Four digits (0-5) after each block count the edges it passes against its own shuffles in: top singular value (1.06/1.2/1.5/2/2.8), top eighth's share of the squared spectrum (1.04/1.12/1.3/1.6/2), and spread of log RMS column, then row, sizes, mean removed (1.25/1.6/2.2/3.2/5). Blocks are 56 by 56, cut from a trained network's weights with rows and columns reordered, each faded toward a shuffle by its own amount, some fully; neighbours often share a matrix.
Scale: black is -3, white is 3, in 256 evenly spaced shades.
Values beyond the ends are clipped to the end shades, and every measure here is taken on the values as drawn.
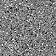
1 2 1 0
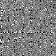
3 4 2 1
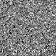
2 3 1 1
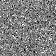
0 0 0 0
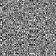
4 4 2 3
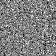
1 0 0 0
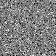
0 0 0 0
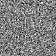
3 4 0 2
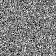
0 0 0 0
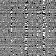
3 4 3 1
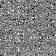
1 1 1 0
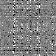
3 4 3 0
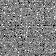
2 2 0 0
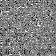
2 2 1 0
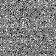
1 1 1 0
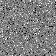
0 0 0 0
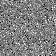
0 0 0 0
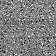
1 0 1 0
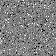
0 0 0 0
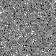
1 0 0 0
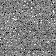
1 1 0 0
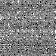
3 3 2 0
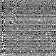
4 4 3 0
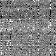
3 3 3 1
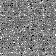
1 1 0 0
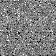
2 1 1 0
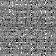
3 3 2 0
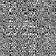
3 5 3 3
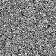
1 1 0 0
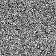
1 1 0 0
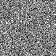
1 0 0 0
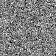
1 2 0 0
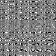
3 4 0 4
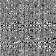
3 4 0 3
